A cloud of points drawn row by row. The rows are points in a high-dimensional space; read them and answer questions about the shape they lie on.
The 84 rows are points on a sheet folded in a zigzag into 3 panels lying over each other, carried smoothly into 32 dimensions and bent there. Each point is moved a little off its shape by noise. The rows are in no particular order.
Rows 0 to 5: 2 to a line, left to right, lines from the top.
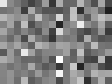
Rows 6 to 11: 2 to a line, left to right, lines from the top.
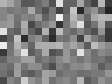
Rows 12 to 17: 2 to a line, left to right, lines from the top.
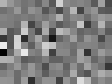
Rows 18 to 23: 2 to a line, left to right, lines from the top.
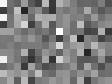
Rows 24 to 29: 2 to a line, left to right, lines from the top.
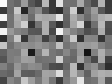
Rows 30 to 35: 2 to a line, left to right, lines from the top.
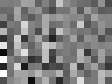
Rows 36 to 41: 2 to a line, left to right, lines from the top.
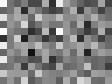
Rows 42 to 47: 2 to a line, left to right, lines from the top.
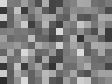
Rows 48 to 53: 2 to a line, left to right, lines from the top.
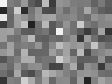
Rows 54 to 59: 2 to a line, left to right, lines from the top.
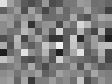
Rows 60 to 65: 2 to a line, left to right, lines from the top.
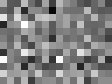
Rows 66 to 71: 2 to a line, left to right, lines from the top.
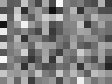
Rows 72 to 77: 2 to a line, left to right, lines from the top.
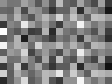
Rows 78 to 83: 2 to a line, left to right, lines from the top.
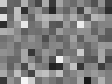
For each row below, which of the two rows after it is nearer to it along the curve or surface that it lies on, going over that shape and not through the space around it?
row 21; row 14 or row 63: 14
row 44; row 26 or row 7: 7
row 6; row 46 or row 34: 34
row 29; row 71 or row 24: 24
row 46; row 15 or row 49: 15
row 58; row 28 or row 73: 73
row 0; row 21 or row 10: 21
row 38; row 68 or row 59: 68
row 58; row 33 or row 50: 50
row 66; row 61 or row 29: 29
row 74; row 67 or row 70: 70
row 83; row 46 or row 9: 46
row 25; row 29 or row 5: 5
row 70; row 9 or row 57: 9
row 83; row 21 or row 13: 13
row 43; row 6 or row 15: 15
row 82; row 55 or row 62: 55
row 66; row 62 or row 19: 62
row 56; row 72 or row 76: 76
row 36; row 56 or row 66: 66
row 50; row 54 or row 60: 54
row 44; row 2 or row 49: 2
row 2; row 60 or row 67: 60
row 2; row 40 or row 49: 40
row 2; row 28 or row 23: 23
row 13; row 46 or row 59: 46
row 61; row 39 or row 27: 39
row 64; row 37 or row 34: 37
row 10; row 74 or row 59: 59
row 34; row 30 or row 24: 24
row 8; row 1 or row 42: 1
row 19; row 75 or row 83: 75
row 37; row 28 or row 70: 70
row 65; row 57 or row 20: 57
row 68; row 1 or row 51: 1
